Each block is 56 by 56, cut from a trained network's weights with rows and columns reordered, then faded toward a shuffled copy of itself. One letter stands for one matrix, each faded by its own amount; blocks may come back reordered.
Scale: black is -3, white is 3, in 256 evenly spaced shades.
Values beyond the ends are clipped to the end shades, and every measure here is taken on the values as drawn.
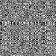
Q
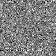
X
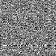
Q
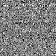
X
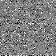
X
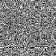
Q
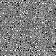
X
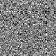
Q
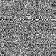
Q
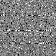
X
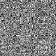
Q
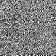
Q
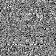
X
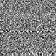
Q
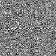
Q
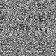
Q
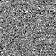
X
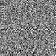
Q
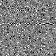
X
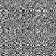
Q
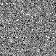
X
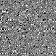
X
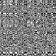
Q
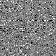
X
